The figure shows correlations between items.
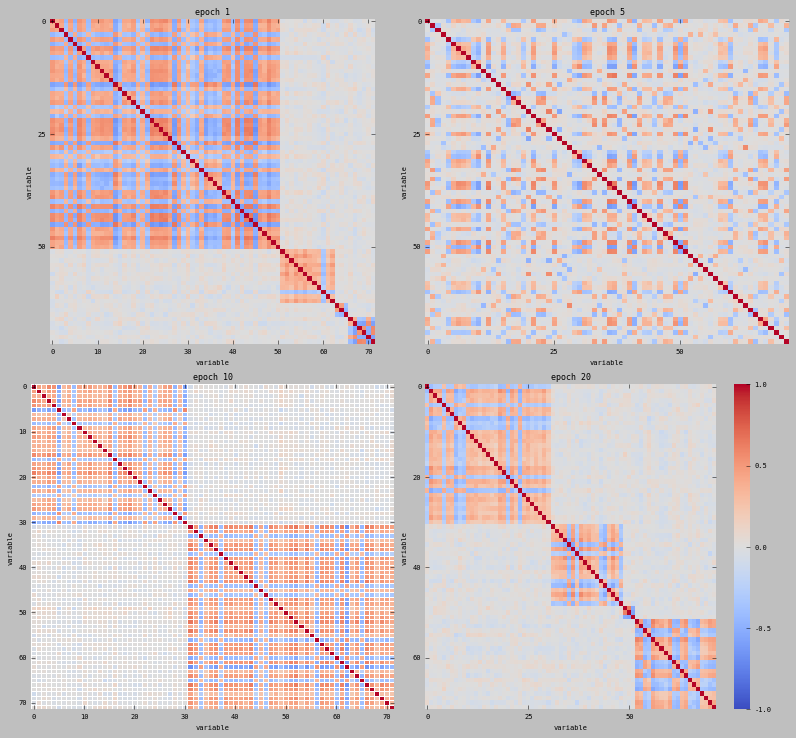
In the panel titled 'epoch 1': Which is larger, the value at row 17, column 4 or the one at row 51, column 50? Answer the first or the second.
the first
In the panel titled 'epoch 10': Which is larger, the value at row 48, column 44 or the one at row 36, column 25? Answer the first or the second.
the second
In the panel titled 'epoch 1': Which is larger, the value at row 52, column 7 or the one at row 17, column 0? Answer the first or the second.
the second
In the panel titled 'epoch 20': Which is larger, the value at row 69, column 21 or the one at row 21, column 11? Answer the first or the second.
the second
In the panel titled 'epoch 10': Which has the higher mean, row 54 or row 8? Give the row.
54
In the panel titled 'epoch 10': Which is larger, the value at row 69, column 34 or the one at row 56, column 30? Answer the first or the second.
the first
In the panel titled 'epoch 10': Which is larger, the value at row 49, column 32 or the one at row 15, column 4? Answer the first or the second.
the second
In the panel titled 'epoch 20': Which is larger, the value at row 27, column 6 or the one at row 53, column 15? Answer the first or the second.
the first
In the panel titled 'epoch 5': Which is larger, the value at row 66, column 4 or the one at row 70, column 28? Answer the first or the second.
the second
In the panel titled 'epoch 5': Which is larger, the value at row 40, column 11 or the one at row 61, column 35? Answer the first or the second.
the second
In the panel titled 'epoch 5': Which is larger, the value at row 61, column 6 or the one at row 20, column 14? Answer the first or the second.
the second
